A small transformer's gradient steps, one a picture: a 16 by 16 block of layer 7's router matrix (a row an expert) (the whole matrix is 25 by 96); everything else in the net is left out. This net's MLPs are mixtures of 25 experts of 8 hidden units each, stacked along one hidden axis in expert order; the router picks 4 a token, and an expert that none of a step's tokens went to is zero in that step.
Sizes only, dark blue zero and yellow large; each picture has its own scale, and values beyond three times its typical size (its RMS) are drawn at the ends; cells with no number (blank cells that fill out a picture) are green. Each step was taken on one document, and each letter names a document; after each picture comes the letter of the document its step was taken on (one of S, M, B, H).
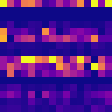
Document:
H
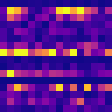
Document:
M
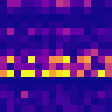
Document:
H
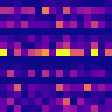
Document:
M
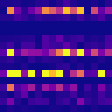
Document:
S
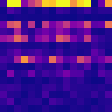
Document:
H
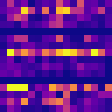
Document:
M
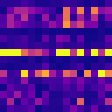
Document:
M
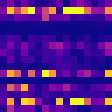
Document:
S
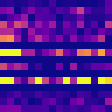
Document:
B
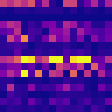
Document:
H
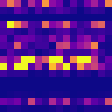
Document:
H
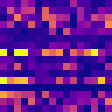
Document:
B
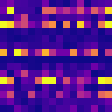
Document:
B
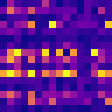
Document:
B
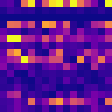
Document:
H
